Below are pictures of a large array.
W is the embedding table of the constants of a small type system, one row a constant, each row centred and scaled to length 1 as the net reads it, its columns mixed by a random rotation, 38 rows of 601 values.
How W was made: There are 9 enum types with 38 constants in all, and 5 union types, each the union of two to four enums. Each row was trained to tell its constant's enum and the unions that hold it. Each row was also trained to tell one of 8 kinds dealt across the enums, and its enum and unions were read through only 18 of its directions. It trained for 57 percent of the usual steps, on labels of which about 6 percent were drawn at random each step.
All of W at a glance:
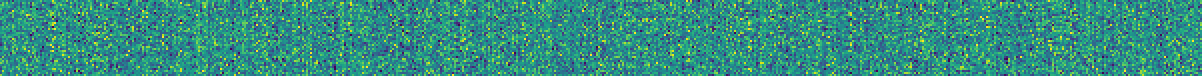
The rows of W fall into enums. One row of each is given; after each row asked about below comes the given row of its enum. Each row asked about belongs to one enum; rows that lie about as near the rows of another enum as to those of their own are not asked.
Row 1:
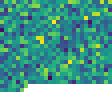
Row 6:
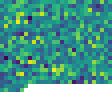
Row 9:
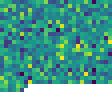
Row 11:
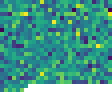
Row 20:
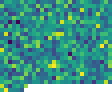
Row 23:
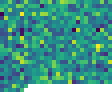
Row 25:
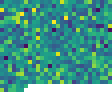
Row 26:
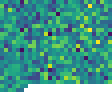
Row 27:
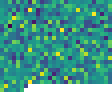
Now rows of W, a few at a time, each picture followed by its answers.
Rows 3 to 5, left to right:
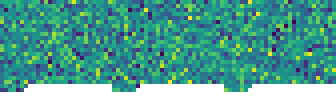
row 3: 1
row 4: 11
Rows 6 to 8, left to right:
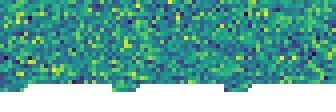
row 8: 26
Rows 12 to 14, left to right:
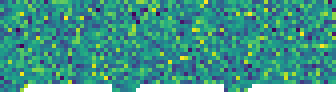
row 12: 27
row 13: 26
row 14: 11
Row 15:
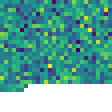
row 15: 26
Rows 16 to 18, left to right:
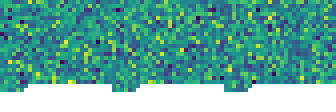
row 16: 9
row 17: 27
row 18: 1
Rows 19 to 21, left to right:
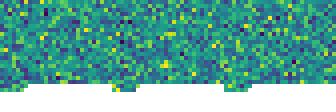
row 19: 26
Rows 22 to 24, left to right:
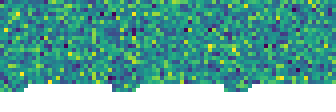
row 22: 27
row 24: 23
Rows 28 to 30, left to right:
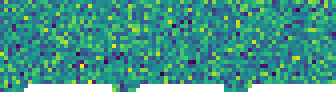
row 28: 9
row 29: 6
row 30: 1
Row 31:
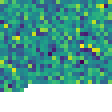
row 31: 11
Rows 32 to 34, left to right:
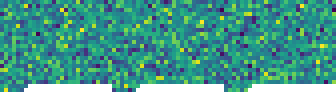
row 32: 11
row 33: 9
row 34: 11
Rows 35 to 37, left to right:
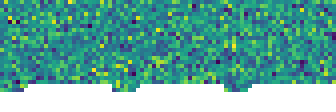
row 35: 1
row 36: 9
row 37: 6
